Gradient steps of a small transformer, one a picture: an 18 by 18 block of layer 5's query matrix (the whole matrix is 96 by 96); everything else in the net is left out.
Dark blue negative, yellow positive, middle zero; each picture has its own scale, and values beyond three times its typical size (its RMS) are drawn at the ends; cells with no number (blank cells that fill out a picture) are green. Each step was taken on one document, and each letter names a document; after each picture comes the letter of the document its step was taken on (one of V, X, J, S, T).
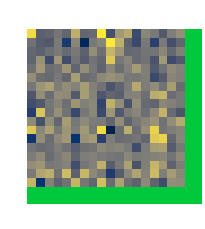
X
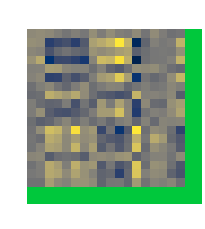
X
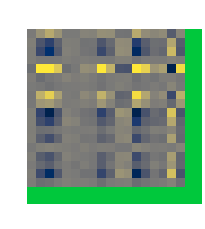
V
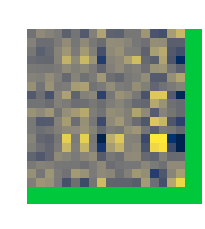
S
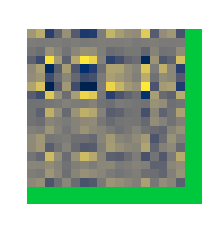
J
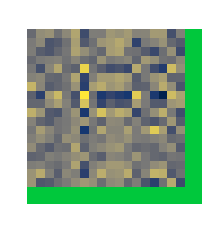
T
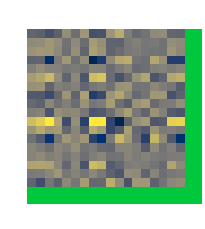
S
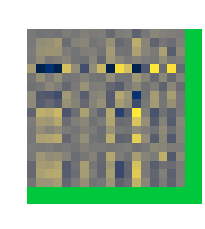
V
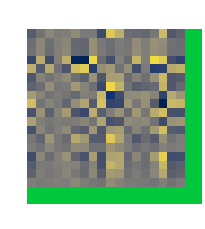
J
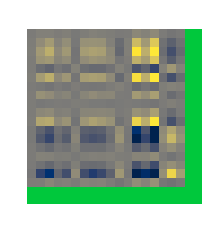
J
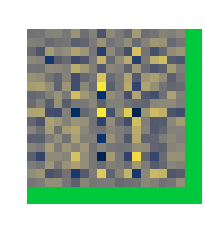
T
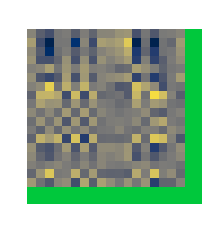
X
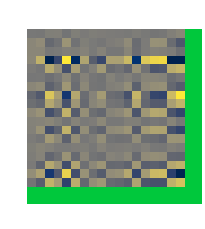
S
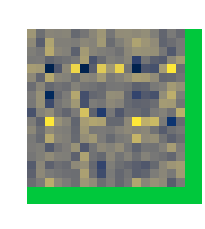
V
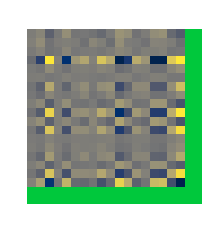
S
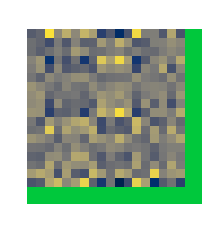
X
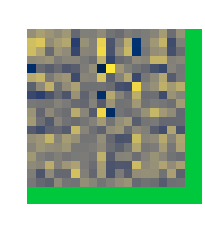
T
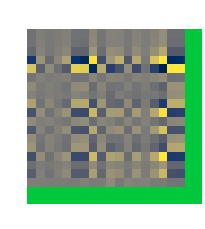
J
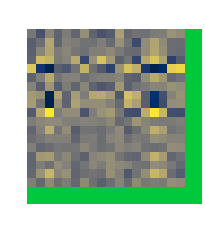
V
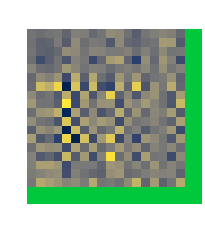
T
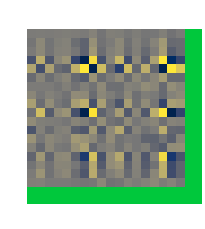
J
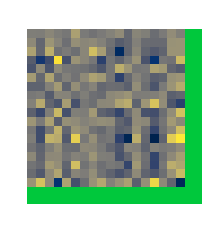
S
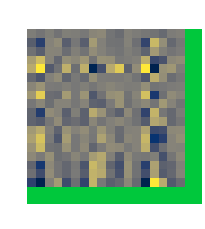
J
